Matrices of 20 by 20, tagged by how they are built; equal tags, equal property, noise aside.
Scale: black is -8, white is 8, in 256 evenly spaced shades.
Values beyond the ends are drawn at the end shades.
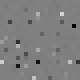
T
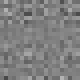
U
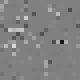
T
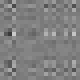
U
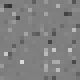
T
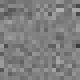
U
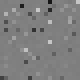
T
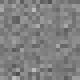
U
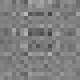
U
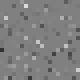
T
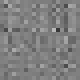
U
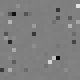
T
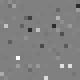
T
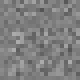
U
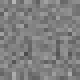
U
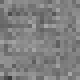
U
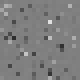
T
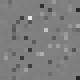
T
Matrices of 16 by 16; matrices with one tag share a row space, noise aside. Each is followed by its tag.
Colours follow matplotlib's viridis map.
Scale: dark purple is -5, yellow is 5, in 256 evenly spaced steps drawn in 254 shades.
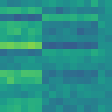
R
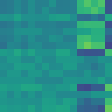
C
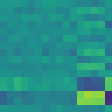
C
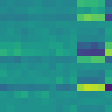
C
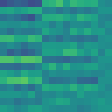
R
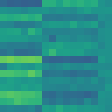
R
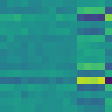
C
